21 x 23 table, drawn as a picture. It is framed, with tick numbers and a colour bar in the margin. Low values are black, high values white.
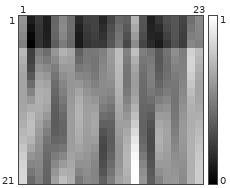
Seam: horizontal, 20% of the way down, the bottom part higher. Roughest part: top left. Grain: streaks running down. Mirror symmetry: none.
